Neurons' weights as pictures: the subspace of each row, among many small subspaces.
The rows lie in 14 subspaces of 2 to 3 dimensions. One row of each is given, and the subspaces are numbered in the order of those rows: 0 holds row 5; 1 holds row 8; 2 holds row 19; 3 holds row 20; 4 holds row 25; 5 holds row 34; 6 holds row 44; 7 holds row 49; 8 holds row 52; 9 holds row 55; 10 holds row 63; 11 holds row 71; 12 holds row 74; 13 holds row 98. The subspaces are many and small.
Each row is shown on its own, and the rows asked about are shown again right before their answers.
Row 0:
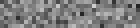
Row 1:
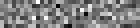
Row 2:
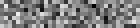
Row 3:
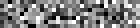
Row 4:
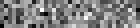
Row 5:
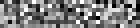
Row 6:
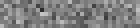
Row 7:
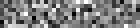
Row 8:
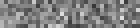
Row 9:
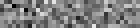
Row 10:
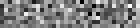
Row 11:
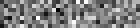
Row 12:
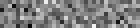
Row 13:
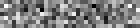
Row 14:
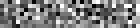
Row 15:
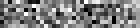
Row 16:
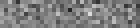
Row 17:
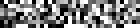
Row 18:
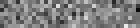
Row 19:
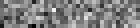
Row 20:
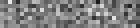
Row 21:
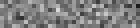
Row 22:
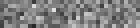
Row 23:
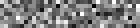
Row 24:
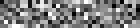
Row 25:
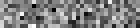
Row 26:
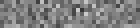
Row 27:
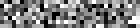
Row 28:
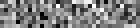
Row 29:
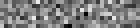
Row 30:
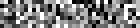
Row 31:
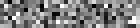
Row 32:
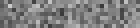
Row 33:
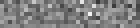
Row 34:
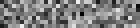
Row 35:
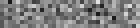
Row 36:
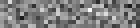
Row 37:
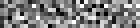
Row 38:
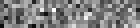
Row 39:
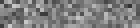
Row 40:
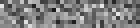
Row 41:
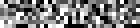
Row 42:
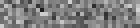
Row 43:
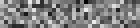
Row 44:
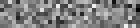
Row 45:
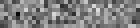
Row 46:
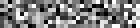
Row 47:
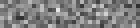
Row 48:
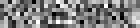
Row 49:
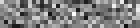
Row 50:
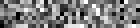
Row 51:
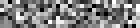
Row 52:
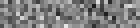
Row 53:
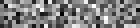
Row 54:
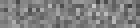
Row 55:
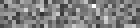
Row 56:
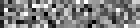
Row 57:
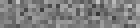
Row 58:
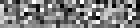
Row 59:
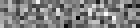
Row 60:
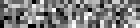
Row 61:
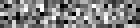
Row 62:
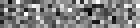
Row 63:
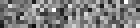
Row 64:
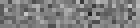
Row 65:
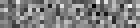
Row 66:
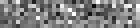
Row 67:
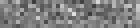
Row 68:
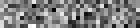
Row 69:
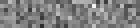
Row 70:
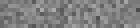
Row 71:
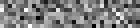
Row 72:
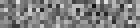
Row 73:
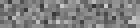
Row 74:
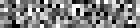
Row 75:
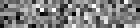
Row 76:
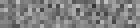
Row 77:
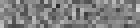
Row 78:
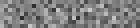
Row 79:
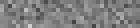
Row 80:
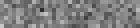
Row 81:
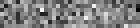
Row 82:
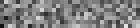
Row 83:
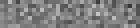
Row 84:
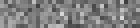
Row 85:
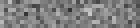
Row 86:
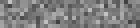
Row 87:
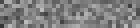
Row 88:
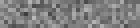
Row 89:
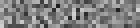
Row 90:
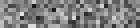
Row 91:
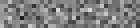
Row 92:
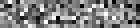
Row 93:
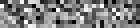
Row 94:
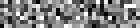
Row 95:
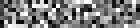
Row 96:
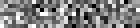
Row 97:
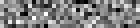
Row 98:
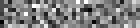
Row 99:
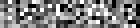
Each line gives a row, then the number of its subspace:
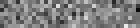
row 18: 6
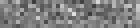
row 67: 7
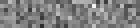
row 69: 8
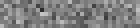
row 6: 2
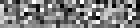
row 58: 0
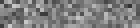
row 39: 11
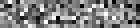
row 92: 4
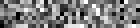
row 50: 1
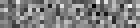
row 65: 12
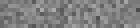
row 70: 10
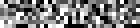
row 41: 1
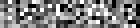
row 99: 3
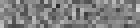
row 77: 3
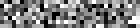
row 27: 9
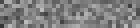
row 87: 11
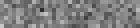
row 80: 2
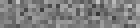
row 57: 3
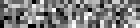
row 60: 2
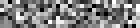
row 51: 6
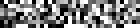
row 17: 1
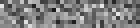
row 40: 11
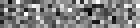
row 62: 13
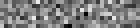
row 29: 8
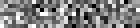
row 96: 10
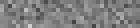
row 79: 11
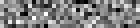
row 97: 0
